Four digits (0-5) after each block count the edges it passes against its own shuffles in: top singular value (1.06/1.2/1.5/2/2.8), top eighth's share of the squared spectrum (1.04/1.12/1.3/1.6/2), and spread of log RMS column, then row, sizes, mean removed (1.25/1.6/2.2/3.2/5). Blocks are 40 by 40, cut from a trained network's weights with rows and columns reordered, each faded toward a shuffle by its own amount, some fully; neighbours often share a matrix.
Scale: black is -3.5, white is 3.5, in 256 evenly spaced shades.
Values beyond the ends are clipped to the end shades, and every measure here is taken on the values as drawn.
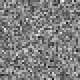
0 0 0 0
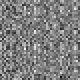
4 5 3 1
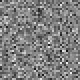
3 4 2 0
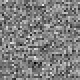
2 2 0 0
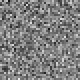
0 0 0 0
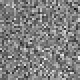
0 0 0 0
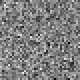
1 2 0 0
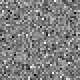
0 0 0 0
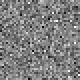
1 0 0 0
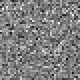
0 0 0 0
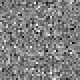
0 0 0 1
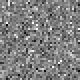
0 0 0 0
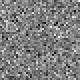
1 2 0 0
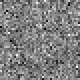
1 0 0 0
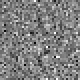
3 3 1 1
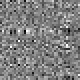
3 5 3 2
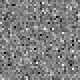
0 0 0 0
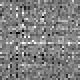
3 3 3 1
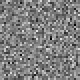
2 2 0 0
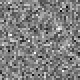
1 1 0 0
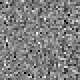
2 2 1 0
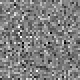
2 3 1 1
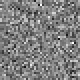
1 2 1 0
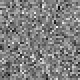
1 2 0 0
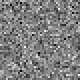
1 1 0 0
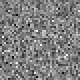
2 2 0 0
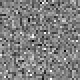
1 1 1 0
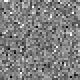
0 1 0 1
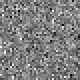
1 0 0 0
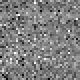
1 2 1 0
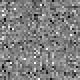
1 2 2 0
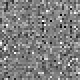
1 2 2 0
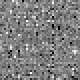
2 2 2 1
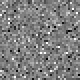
0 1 0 0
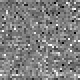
1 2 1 0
